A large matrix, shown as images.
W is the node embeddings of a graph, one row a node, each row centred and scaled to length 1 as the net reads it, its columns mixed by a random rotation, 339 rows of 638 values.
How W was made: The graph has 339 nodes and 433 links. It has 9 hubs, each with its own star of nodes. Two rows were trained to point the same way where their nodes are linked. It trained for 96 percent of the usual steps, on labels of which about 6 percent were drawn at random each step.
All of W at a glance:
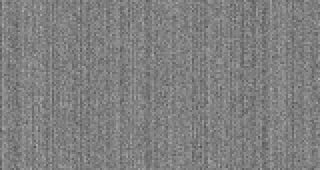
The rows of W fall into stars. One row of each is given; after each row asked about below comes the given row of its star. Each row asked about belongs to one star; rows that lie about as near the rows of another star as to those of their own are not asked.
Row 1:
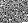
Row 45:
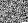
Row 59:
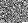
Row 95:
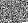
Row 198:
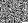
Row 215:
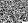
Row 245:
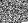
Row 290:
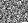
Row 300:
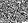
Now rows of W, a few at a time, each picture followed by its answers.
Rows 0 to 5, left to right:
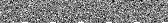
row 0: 1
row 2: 215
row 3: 198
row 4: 245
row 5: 59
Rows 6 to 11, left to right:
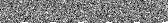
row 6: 45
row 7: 290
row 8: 59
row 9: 215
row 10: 300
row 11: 59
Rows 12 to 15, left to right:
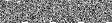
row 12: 300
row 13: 198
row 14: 95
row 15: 59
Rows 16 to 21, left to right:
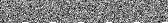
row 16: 95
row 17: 59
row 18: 215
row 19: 59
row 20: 290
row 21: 300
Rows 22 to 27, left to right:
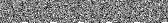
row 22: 1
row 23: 215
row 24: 59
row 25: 215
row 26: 95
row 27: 245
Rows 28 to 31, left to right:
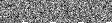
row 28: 59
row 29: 198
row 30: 95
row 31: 290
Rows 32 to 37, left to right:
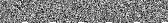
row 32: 290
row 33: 45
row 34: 215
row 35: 1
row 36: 300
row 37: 290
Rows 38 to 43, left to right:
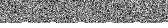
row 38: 45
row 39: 1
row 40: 198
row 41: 45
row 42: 59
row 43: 45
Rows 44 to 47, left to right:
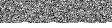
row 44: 290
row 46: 1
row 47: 215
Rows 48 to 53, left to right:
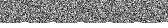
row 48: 1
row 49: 45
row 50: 290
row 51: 1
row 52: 1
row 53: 290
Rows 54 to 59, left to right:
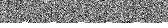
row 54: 215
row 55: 95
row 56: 59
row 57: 300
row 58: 245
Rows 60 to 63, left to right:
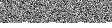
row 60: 95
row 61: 290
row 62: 215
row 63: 1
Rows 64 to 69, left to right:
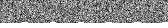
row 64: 245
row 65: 290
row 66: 59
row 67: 45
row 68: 198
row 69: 198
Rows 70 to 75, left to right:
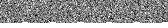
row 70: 59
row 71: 1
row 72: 290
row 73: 290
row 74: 1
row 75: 95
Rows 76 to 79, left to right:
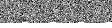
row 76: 300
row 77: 45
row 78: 1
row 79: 290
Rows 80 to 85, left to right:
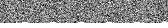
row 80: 300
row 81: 290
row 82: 198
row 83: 59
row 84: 1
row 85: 215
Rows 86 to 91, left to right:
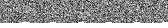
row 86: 45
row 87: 45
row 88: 300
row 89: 45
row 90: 198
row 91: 59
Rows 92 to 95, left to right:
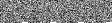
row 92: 215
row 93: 198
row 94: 198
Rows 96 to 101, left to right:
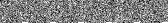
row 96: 95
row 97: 95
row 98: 95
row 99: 1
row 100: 245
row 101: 45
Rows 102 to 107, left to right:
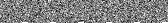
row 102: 1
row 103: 1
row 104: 300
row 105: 95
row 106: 95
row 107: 45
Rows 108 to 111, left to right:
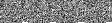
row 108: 59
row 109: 198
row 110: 95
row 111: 198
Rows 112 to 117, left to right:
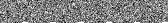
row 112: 215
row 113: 45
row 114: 1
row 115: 59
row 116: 59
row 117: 198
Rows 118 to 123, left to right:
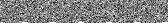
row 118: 1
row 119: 290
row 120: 215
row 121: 300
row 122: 59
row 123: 290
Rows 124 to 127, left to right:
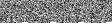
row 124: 290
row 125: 300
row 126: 300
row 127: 215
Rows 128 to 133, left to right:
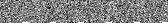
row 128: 59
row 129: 245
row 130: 59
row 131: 198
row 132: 95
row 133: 95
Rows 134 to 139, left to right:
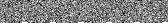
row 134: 198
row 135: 245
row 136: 300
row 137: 1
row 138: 45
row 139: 245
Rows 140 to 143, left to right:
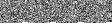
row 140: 59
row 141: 215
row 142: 290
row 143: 290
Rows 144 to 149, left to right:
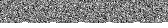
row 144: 215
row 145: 95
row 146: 198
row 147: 198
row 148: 198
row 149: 198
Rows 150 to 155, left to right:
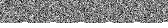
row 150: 290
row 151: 95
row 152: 300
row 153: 198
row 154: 59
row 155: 198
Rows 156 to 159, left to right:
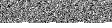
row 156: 95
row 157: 245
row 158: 1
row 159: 290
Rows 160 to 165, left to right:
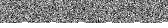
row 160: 290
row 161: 1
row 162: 215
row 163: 198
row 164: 95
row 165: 215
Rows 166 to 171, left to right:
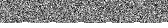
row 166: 95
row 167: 1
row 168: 1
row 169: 290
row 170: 290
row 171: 290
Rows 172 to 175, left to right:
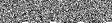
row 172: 45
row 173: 300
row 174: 245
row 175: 198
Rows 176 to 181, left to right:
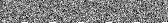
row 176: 245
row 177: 45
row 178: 59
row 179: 245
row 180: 45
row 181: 59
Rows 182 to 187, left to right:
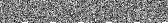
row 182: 198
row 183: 300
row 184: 290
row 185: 245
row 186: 198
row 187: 215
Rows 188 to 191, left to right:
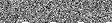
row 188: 215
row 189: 245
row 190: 198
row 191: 45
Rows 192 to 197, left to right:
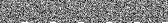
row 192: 95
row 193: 198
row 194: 198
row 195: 198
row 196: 300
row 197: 95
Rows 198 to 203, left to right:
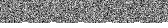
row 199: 59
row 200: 198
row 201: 245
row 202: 215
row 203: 198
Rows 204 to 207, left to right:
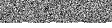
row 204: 1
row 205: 215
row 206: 1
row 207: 1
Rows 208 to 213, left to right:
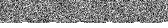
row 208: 59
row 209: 1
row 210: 59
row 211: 198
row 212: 59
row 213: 59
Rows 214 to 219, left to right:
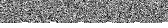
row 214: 198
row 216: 245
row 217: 95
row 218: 215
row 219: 300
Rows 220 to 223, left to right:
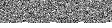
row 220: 300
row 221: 95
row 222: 198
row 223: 95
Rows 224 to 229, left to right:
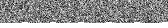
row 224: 290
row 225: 95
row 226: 95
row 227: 1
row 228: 95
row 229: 198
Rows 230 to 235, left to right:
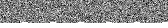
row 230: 59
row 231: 300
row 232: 59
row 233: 198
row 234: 215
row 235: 198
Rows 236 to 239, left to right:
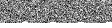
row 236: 215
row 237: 245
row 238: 1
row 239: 59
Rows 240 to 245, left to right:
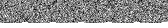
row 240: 59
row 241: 290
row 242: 95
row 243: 1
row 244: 290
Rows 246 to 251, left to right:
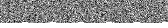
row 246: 198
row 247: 290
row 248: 290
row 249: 198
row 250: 1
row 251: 59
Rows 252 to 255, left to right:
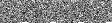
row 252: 290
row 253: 215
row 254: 215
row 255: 300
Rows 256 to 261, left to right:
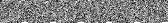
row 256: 245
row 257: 300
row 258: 245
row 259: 215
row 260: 215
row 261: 45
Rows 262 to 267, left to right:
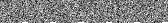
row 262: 95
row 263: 215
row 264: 300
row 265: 95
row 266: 290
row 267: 59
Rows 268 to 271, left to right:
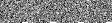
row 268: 300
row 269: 215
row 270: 198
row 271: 215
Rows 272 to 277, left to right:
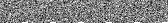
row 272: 300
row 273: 215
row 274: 215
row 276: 1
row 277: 95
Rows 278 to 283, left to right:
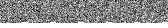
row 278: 300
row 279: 59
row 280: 95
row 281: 59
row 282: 198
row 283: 45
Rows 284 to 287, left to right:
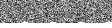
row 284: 215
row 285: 215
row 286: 245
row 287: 245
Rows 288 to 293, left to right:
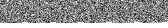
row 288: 290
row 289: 95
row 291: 215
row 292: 215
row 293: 1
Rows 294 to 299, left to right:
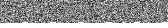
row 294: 45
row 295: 1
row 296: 215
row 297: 290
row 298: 215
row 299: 45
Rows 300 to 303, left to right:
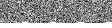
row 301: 45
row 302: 198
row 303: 245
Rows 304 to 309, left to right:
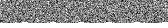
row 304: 1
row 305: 290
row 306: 198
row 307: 1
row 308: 1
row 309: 198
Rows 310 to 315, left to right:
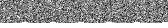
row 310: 290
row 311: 1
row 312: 290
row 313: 1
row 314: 1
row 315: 215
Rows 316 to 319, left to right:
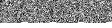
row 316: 245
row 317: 45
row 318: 300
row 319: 300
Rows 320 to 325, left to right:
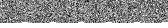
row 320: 1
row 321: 215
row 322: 198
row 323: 45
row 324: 215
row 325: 45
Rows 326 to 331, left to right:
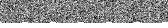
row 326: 45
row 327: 59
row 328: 290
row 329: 300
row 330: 245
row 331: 245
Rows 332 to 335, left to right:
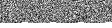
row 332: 245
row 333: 1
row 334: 245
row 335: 290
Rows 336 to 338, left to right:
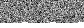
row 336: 1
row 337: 198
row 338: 215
